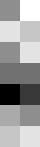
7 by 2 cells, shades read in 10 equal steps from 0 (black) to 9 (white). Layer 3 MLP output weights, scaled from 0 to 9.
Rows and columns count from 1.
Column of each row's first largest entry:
2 1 2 1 2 1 2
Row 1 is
5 9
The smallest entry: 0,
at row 5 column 1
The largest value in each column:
8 9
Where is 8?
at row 2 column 1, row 3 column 2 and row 7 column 2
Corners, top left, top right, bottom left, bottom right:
5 9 7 8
